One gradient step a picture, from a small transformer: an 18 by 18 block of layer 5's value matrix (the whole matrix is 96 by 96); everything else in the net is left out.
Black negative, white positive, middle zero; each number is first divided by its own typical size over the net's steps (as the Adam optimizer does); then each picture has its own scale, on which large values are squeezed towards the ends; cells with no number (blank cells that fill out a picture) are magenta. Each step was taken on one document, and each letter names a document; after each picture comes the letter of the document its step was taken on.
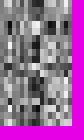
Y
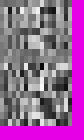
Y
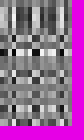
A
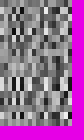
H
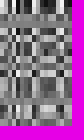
A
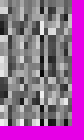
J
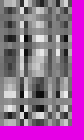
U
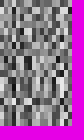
H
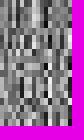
H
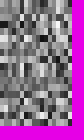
J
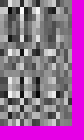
Y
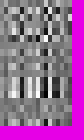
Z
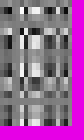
U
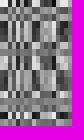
A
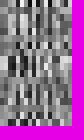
H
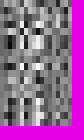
U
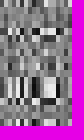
Y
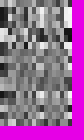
J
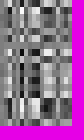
Y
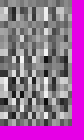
H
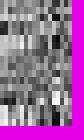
J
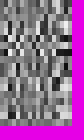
H
